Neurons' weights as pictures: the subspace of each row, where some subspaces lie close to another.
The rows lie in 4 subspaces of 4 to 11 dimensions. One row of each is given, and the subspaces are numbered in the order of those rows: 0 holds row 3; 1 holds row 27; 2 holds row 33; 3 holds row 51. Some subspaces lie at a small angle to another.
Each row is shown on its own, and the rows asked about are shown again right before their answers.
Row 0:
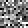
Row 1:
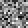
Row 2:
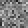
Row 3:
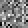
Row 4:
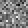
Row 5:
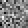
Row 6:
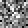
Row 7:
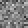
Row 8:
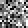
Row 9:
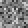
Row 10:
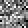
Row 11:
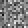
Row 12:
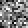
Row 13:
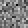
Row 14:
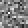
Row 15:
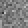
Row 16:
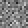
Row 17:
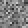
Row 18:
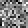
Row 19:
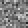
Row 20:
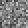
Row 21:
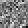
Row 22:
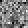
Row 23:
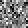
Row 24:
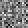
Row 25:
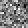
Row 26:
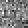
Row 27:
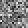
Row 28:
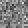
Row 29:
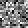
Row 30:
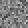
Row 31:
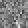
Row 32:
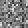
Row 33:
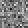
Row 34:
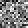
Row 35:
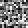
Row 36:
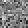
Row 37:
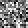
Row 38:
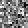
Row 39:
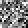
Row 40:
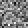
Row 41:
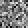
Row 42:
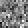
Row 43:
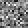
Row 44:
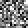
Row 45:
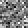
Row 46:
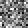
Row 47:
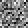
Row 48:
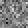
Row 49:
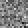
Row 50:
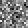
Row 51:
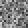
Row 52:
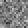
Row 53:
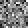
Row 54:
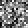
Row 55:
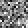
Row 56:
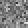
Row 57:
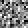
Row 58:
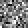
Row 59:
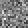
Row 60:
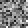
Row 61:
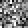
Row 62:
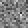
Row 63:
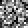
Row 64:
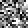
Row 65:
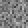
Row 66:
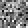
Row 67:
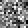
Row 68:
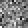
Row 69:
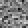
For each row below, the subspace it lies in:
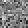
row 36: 0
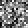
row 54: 3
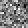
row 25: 2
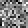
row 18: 3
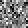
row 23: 1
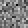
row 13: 0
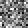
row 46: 3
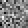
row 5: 0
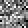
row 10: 1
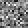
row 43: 2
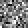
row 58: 2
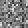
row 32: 0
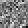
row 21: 0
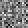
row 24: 1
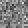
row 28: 1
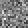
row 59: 3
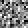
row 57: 0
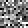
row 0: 2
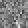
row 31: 2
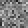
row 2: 3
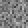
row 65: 0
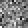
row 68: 2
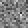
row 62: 2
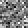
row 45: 1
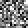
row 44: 0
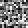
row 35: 0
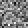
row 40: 2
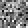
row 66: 2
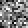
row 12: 1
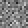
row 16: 0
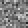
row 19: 2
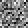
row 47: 2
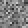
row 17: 0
